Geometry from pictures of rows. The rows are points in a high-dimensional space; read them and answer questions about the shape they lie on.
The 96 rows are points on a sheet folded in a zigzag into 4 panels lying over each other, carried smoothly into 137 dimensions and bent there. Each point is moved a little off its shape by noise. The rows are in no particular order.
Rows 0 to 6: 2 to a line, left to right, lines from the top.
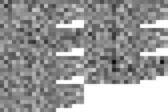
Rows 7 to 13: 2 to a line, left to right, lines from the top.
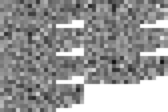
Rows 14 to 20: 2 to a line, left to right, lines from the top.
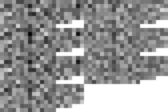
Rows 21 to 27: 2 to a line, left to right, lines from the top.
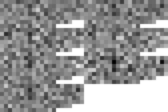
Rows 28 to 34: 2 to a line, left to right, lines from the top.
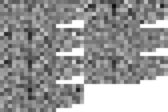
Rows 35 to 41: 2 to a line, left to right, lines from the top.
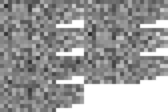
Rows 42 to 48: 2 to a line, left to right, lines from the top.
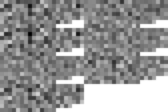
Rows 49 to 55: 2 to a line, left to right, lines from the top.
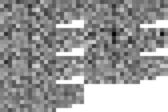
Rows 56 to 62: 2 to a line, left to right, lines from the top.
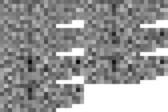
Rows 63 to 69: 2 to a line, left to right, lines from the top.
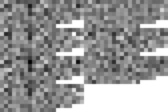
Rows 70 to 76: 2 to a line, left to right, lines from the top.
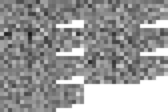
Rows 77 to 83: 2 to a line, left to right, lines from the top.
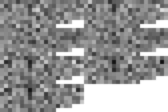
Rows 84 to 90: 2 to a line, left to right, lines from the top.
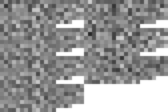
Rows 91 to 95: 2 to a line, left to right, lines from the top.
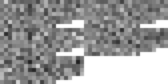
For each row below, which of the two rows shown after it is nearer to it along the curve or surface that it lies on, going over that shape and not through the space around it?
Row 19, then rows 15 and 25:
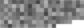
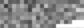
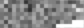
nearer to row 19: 15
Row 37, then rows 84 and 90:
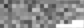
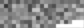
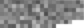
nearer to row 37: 84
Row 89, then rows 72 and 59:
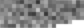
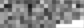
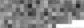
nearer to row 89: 59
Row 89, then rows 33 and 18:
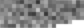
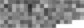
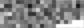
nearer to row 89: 18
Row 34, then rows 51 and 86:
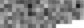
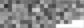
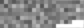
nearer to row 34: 51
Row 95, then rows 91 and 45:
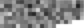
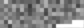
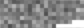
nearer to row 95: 45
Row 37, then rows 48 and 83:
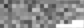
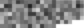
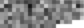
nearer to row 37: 48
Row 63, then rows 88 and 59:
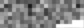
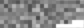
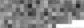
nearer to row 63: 59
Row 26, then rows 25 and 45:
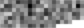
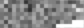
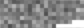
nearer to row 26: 25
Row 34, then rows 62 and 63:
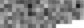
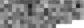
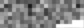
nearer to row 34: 63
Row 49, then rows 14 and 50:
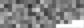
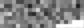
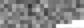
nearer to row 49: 14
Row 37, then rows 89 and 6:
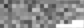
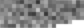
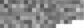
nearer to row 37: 6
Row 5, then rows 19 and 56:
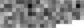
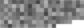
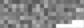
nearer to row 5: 19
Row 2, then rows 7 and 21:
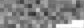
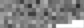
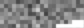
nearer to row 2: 21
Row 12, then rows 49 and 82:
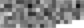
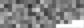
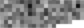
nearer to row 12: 49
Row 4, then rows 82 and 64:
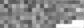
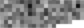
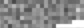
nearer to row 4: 64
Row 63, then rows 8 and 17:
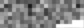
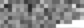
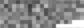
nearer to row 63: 8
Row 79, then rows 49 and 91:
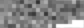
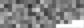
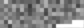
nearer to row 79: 49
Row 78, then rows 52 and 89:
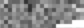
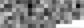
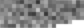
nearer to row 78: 52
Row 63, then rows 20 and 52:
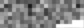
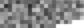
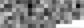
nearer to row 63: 52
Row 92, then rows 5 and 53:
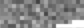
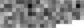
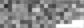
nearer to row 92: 53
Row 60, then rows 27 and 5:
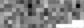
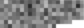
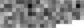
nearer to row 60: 27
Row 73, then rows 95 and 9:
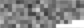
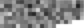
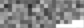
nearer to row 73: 95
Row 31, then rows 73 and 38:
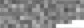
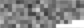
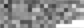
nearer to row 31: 73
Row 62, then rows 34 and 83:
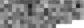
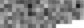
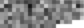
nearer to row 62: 83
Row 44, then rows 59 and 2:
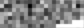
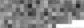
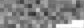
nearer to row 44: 59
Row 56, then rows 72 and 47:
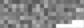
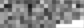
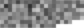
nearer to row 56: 47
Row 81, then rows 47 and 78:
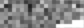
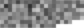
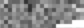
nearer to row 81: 78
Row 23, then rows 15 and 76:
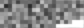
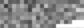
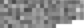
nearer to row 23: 15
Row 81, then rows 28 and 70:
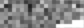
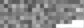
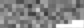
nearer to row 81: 28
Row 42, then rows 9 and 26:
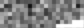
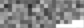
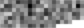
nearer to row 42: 26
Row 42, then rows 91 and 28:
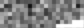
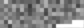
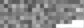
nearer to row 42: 91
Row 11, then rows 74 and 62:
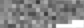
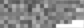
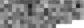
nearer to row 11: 74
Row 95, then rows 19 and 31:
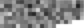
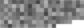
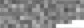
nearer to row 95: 31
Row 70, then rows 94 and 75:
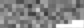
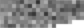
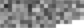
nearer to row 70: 94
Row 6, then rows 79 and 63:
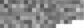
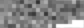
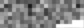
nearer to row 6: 79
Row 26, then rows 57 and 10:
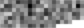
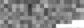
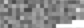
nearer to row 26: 57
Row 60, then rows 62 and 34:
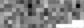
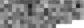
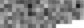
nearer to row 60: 62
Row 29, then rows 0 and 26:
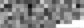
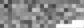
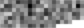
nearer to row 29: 26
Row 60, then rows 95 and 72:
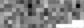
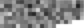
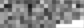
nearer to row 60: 72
